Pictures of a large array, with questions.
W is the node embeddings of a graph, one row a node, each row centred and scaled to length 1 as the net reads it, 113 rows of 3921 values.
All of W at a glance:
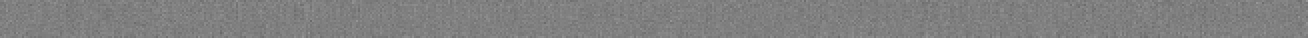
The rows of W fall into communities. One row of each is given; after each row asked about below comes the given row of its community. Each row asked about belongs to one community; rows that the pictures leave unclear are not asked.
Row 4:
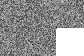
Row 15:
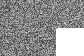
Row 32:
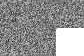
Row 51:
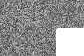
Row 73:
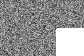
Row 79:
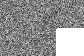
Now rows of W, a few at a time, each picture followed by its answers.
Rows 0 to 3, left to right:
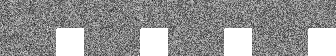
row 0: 32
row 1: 4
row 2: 4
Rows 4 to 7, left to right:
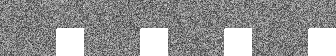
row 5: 32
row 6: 15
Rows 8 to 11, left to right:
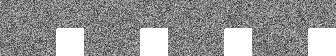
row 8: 15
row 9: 73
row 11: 15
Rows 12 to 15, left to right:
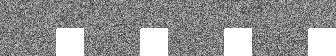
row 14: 73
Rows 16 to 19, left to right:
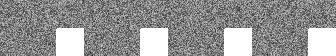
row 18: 51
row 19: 4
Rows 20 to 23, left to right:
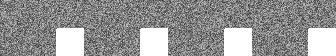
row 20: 4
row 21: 73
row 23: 15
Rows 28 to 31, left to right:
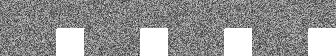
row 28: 51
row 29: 4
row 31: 51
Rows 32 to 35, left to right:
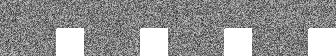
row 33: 73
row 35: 51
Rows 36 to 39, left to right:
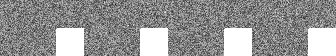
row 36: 73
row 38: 73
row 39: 51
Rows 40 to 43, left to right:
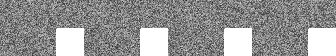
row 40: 15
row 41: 15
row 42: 51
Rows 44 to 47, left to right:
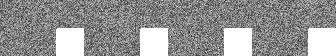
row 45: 51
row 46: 32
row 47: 4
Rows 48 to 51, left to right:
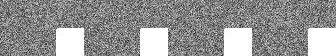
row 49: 15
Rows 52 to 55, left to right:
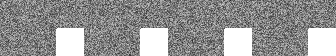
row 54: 15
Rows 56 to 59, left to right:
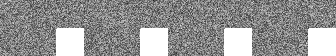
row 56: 32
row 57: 51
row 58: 79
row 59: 15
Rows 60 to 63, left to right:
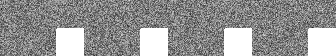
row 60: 4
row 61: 73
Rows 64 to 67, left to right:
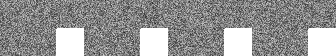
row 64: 51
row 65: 51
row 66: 51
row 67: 73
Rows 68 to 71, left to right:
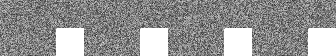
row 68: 32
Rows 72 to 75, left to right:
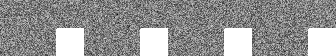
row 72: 32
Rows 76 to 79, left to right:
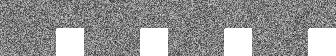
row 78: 4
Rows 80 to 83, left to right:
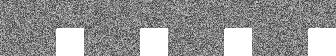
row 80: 73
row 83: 73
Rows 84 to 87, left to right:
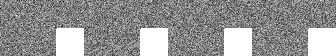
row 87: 4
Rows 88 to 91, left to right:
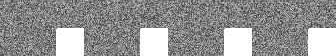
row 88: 4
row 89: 15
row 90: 73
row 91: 79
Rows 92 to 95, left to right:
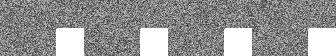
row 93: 15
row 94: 32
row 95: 4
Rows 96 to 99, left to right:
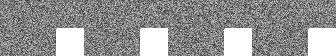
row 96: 4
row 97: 73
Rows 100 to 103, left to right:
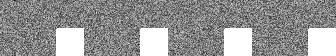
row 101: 32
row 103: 4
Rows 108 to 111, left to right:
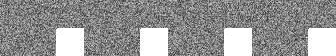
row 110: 4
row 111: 79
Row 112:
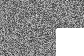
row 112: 73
